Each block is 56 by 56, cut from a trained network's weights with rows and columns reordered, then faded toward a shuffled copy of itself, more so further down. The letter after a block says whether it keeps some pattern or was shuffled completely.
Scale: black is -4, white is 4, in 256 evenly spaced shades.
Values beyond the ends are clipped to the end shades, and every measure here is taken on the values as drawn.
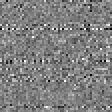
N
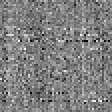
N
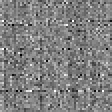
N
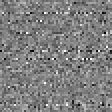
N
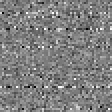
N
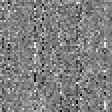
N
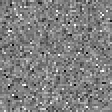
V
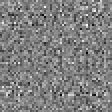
N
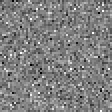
V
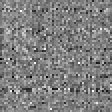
N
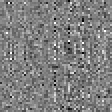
N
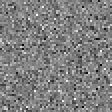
V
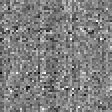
N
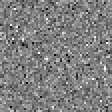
V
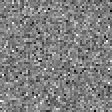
V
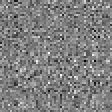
N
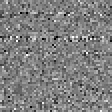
N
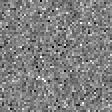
V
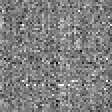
N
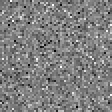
V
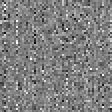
N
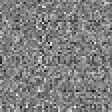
N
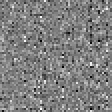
N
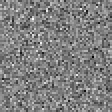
V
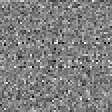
N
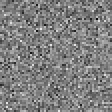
V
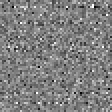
N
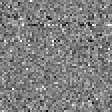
N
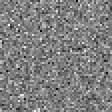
V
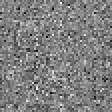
N
